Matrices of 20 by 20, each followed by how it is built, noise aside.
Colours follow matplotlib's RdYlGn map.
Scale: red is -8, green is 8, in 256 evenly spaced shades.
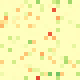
sparse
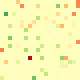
sparse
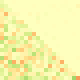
lower triangular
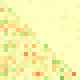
lower triangular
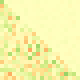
lower triangular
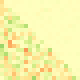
lower triangular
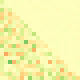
lower triangular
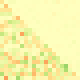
lower triangular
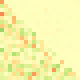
lower triangular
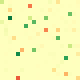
sparse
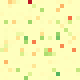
sparse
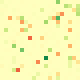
sparse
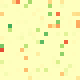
sparse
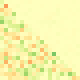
lower triangular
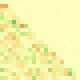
lower triangular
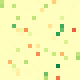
sparse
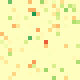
sparse
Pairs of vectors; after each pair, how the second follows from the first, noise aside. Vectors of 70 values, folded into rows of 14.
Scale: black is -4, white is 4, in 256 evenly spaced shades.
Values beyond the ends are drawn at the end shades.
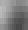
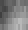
negated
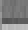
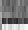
scaled up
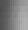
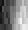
scaled up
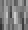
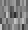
sign-scrambled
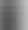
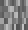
shuffled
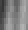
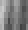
negated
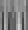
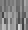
sign-scrambled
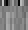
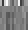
negated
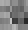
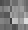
negated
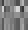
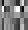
scaled up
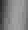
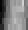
scaled up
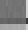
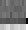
scaled up
